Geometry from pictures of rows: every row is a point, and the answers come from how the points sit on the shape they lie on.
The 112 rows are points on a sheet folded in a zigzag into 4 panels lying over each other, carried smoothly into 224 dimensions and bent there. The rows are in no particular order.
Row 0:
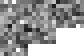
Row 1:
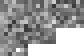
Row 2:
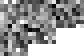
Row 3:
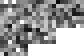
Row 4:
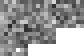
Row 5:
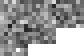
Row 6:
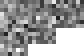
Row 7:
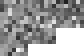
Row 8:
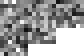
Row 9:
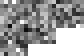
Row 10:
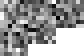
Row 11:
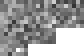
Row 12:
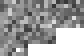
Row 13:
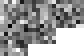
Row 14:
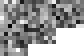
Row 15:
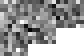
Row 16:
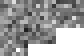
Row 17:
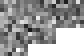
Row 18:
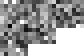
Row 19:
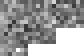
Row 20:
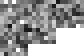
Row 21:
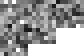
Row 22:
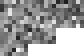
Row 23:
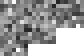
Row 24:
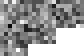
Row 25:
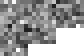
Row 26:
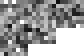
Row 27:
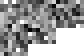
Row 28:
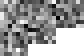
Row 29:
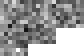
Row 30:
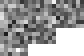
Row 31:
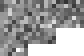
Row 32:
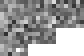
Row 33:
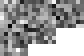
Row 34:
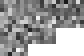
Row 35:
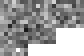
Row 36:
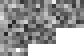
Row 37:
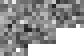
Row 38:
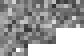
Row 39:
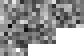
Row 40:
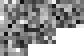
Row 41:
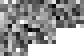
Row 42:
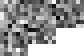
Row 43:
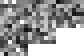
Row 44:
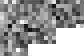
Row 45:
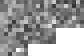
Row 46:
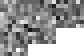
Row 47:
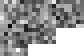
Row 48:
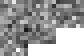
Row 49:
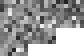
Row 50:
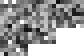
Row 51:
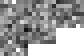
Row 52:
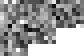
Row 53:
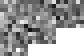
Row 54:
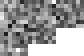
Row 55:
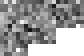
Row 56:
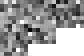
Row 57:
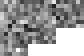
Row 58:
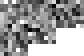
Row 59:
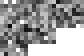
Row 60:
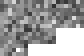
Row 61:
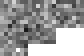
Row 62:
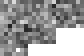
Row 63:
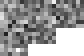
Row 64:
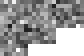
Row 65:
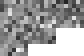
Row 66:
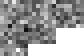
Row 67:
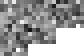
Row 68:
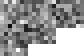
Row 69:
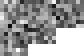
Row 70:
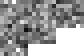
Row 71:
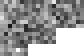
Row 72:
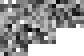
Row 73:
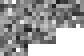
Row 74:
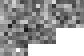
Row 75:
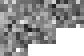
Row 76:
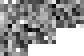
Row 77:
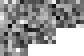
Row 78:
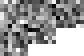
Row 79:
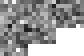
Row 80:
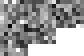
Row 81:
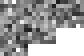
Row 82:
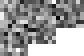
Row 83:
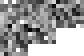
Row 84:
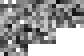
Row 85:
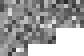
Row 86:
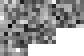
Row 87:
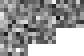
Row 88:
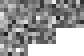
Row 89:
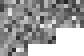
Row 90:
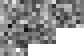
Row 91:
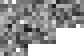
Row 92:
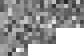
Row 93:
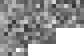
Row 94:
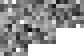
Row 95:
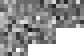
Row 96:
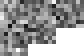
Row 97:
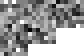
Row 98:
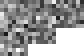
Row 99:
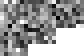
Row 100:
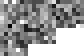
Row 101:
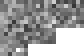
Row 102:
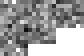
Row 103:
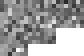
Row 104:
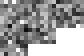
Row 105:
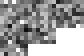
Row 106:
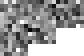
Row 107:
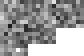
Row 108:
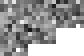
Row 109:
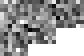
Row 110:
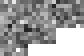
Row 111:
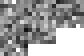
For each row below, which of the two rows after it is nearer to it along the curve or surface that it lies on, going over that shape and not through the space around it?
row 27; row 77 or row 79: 77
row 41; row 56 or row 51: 56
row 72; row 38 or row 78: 78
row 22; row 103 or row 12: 103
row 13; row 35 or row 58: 35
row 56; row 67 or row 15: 15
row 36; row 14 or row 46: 14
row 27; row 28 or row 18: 28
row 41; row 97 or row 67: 97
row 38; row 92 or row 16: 92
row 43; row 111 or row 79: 111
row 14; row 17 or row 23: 23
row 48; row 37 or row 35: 35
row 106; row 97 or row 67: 97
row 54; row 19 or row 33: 33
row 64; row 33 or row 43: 43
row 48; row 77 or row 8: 8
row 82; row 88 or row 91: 88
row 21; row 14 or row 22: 14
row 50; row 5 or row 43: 43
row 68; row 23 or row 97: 23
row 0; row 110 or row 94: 110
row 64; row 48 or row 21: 21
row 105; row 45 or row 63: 45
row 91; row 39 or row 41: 39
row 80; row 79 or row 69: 79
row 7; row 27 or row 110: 110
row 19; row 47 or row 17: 47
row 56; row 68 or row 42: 42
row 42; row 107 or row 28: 28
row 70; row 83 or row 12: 12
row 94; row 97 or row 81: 97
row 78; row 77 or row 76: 76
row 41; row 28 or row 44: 28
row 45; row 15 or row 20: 20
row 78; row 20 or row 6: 6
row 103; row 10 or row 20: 20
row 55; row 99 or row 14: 99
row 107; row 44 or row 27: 44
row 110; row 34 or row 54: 54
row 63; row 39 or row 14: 14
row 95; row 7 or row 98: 98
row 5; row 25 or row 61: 25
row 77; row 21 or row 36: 36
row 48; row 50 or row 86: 50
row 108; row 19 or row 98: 19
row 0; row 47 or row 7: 47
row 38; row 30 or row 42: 30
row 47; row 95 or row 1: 1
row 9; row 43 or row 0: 43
